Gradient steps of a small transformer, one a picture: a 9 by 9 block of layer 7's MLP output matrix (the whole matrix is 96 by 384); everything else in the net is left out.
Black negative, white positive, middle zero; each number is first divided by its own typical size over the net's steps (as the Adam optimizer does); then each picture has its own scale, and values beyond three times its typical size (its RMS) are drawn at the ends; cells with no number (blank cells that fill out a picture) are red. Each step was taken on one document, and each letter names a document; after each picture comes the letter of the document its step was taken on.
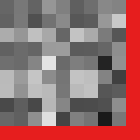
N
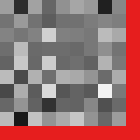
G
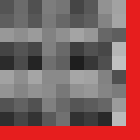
N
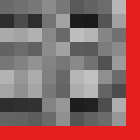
N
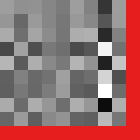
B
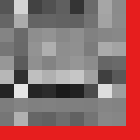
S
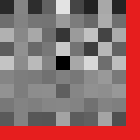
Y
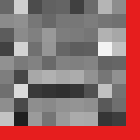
S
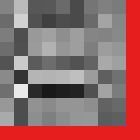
S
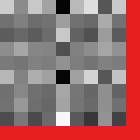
Y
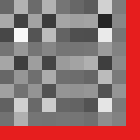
G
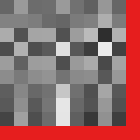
Y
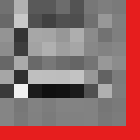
S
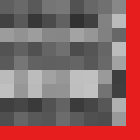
N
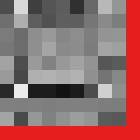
S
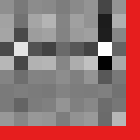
B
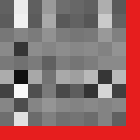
G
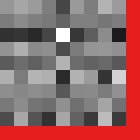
Y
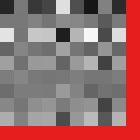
Y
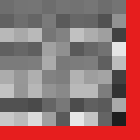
N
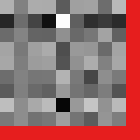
Y
